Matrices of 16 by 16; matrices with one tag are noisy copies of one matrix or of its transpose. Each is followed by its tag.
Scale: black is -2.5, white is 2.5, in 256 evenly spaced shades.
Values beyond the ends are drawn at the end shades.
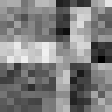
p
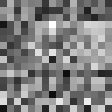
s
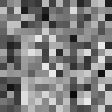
s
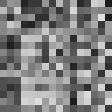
s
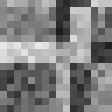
p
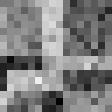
p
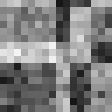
p
